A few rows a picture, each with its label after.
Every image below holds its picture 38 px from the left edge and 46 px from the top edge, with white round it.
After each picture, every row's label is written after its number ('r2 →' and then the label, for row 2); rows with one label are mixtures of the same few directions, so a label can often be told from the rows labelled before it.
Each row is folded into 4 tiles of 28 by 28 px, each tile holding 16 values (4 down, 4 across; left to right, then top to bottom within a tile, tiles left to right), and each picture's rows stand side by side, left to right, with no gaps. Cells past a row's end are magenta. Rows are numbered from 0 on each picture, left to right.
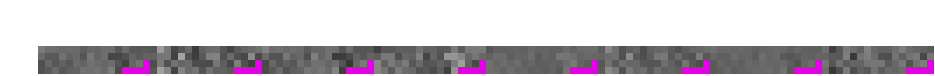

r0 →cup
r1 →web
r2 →cup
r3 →cup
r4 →cup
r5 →web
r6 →cup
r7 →web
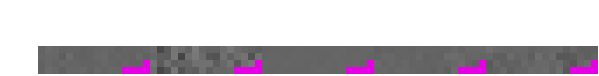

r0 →web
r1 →web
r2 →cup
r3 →cup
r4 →cup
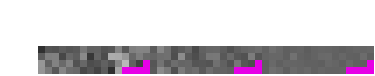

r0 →cup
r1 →web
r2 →web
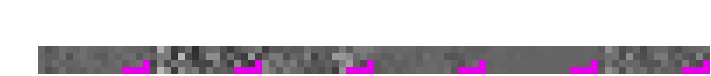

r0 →web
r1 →web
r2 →cup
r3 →cup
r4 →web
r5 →web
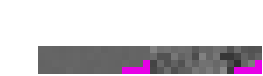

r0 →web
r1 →cup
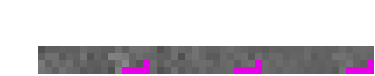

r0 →cup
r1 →web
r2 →cup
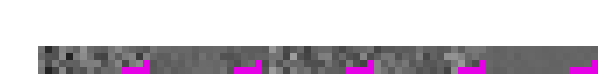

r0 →web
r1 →cup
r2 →web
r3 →cup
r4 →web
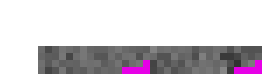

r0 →web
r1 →cup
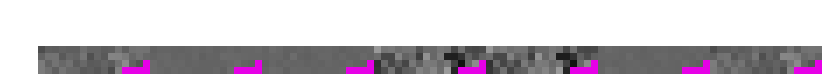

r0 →cup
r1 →cup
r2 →web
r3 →cup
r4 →cup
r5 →web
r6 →cup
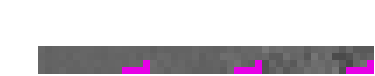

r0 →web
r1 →cup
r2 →cup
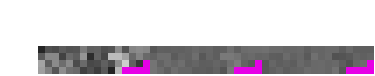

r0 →cup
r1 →cup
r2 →cup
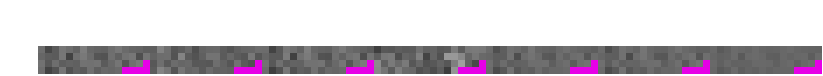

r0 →web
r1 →web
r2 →web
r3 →cup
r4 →web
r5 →web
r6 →web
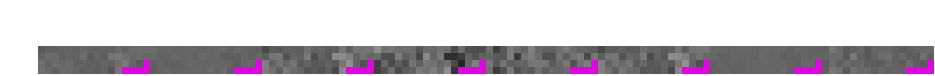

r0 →cup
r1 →cup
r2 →cup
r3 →cup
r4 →web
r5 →cup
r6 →cup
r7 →web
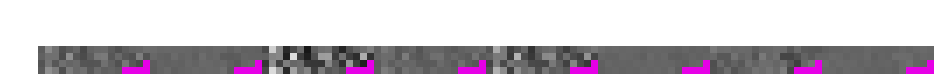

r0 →web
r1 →cup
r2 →web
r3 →web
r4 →web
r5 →cup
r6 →cup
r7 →cup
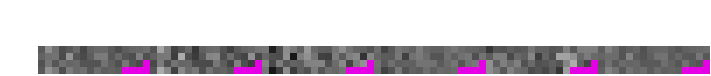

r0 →web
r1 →web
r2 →web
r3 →web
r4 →cup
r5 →web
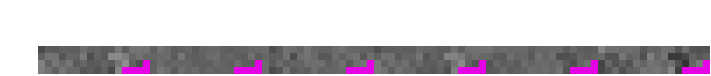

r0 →cup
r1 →web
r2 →web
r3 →cup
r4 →cup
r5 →cup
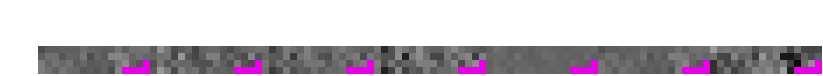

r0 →cup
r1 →web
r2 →web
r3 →web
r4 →web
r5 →cup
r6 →cup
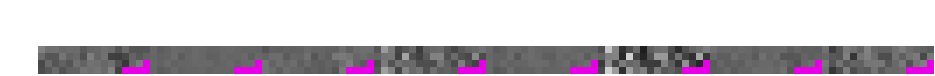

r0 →cup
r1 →web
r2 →cup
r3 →web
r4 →web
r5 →web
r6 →cup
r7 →web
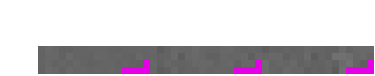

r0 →web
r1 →web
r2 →cup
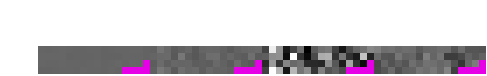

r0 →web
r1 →web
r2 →web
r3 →cup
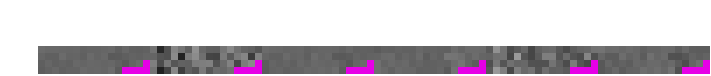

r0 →cup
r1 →web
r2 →cup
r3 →cup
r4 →web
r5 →cup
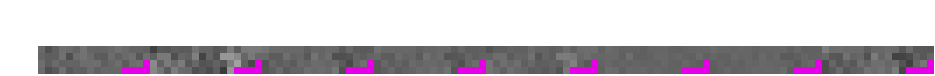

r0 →web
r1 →cup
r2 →cup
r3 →cup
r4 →cup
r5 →web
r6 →cup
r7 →cup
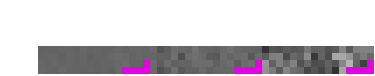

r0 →cup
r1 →web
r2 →cup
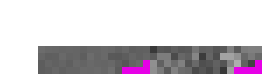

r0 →cup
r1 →cup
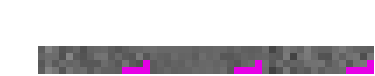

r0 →web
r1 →cup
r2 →web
